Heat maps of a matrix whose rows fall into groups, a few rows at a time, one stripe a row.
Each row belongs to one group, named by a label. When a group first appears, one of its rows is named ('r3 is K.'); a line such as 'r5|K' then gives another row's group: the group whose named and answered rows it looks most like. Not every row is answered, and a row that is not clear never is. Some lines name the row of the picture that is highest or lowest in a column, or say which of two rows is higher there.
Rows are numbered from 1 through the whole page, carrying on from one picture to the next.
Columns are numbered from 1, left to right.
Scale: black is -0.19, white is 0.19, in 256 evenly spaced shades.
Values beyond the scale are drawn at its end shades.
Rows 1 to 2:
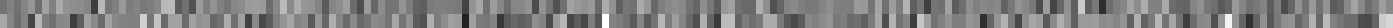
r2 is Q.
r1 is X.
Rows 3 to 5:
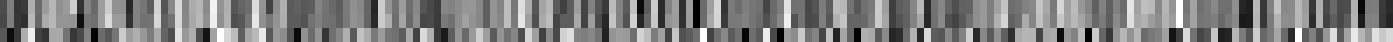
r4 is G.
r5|X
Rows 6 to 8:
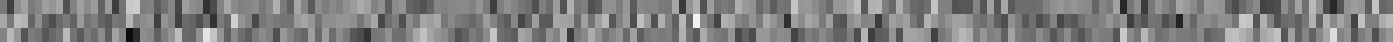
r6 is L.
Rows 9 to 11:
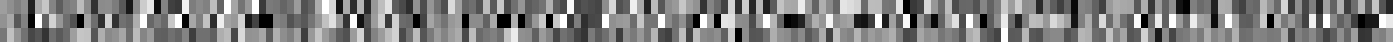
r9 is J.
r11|J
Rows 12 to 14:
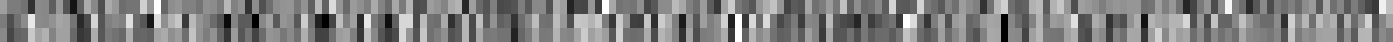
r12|Q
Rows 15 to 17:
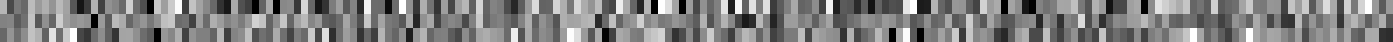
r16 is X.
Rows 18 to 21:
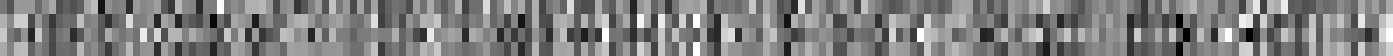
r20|Q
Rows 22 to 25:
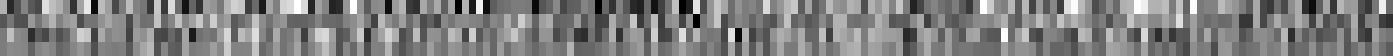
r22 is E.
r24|J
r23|G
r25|J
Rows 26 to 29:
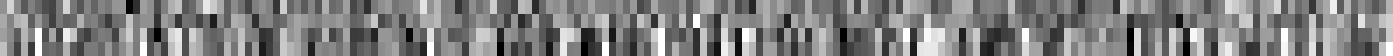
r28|Q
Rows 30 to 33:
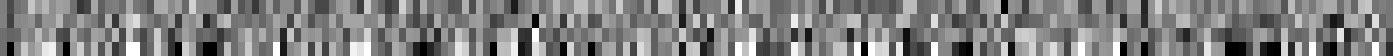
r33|L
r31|L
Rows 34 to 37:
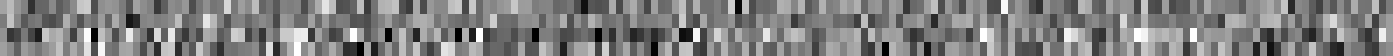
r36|E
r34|J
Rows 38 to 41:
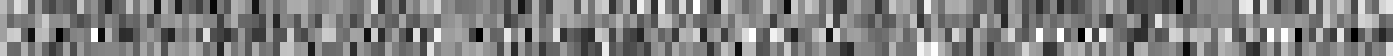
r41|Q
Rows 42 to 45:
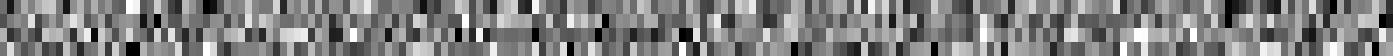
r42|L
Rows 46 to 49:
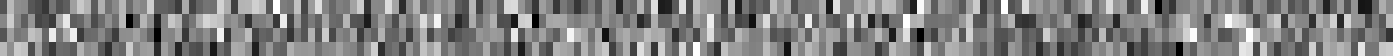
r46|J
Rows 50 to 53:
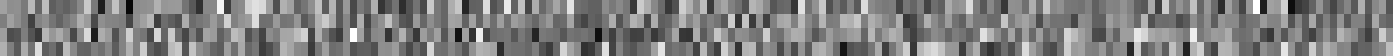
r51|J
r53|Q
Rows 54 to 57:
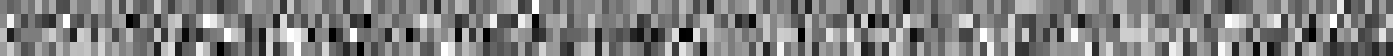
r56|E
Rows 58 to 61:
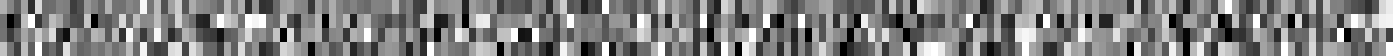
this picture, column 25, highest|61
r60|L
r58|Q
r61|Q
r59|X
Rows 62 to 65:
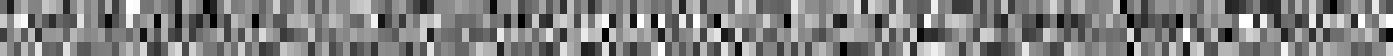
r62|L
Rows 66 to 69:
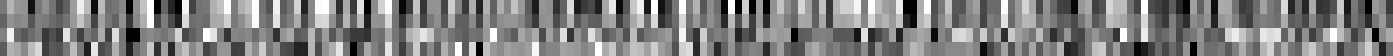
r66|J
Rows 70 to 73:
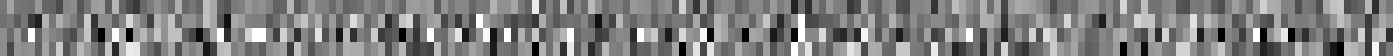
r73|L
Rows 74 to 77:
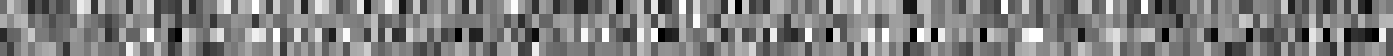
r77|L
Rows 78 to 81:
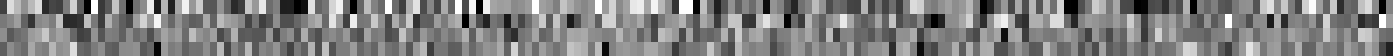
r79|Q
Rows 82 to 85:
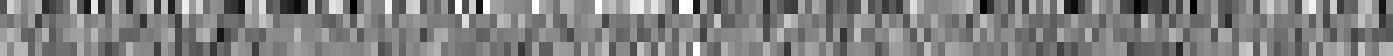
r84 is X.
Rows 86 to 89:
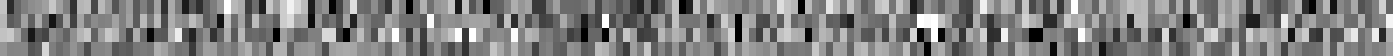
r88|J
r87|Q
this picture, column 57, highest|88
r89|X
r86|E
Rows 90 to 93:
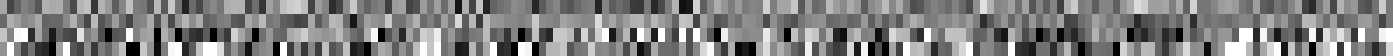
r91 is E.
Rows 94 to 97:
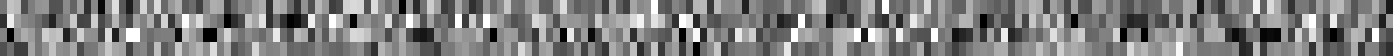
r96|L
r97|G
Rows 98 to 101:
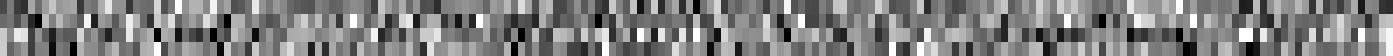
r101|Q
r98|G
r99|E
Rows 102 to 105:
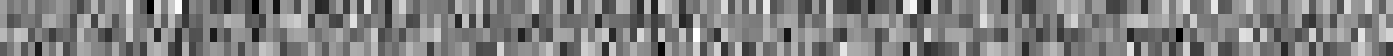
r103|E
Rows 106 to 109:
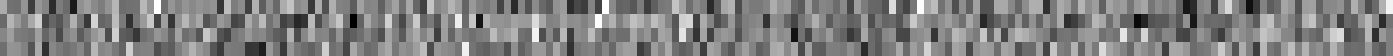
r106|Q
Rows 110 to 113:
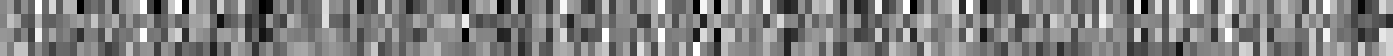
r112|Q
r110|Q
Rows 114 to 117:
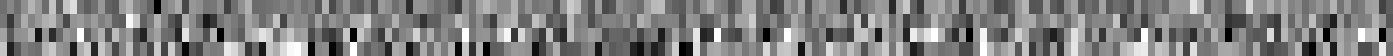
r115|L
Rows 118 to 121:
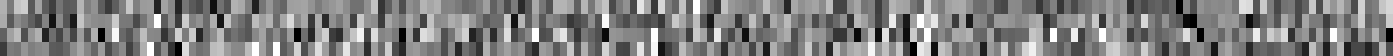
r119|Q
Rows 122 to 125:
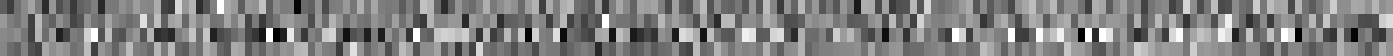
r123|Q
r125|E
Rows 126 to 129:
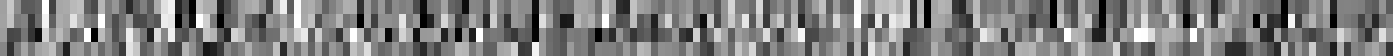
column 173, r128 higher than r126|Yes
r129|L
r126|X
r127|X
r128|E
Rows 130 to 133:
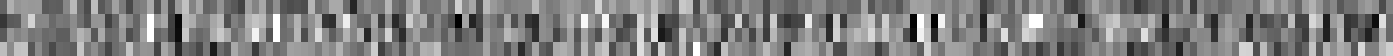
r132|J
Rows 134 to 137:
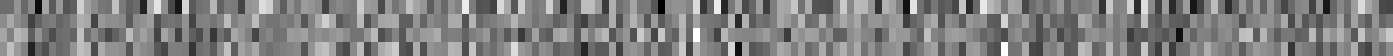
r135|J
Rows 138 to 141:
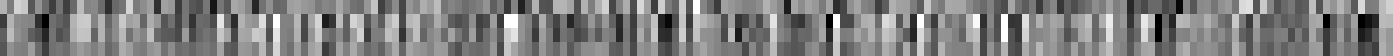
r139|J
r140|J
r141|J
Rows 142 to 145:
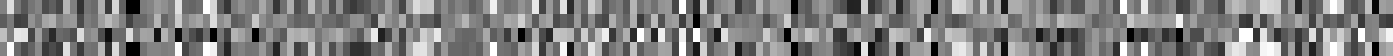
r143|G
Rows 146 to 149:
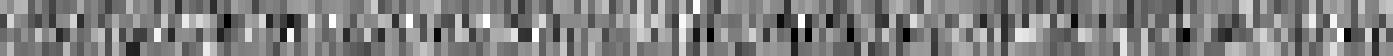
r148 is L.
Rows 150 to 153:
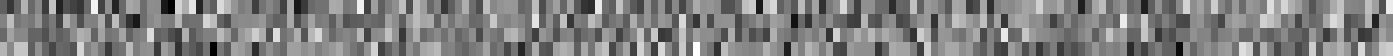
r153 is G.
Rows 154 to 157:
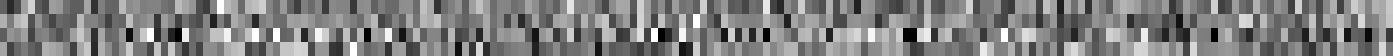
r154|X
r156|J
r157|E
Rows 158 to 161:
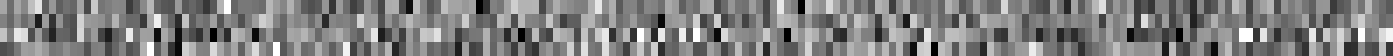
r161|J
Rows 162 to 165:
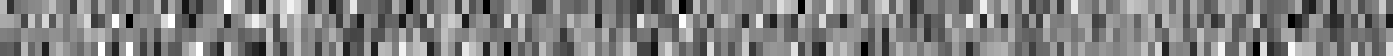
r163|X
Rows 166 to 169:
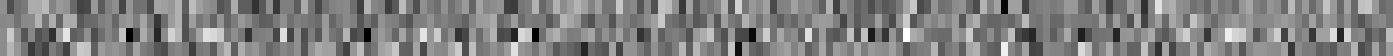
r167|Q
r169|J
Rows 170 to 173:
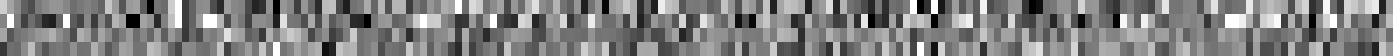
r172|E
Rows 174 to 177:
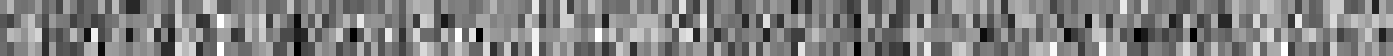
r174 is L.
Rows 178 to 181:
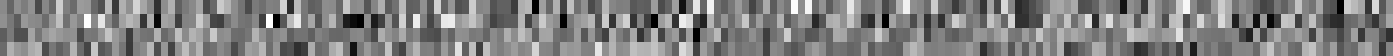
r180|G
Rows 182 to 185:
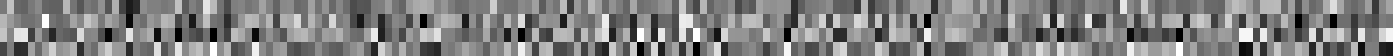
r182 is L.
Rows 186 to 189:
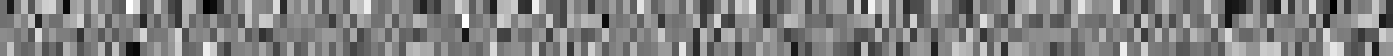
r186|L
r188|Q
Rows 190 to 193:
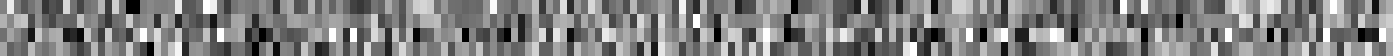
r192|Q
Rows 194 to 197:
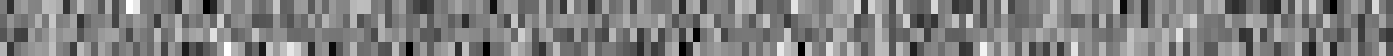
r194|L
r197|E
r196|G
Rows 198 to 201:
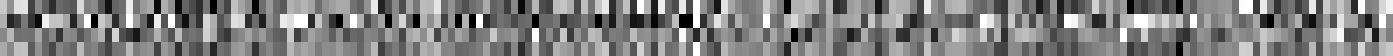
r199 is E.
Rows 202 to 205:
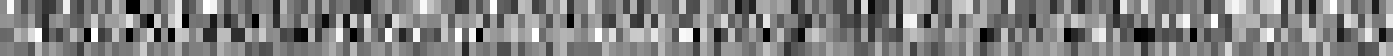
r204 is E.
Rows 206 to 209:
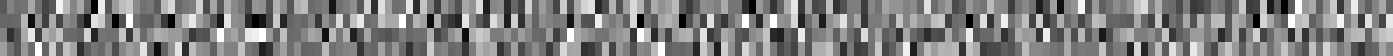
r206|X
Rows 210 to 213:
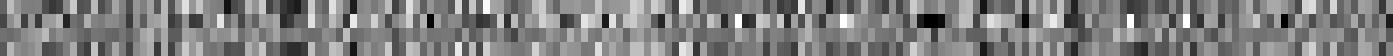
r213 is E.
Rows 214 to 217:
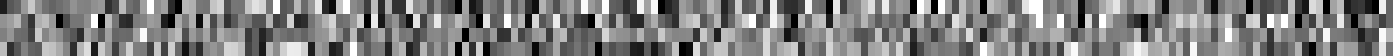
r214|J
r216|Q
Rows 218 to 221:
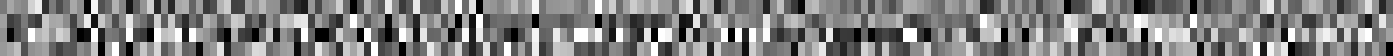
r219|E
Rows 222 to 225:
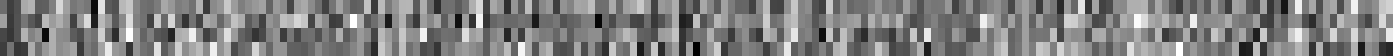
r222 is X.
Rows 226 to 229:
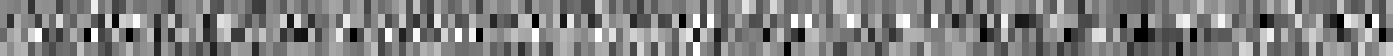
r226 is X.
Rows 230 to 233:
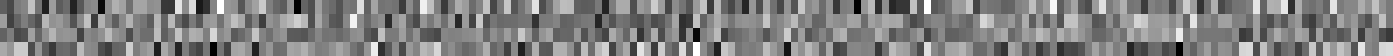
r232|G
